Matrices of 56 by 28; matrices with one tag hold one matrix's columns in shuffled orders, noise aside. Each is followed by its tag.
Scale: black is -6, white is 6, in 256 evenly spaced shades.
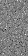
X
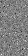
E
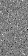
X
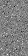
E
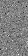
E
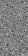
E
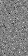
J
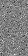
E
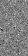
X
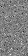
E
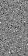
J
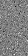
E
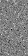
X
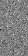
X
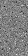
E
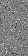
J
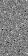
X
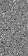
X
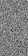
X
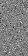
J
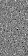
X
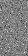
J
